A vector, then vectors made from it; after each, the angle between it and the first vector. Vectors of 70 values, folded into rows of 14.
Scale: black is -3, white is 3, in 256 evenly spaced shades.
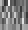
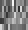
orthogonal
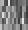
nearly parallel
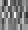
nearly parallel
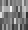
orthogonal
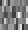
partly opposed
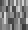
partly opposed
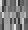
partly aligned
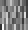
orthogonal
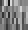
nearly opposite
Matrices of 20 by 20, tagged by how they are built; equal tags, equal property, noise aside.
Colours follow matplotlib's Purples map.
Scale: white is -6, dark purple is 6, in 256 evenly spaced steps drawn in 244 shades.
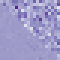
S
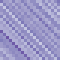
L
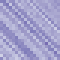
L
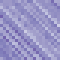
L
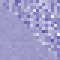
S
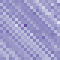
L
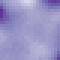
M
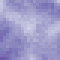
M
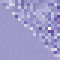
S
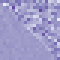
S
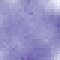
M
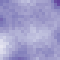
M
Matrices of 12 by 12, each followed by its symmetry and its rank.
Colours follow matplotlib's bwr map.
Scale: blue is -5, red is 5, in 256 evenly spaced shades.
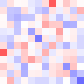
symmetric, full rank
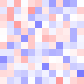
neither, full rank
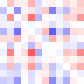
antisymmetric, rank two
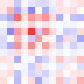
symmetric, rank two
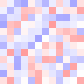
symmetric, full rank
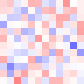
neither, full rank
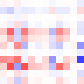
neither, rank two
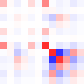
symmetric, rank two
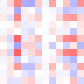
neither, rank two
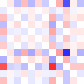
antisymmetric, rank two
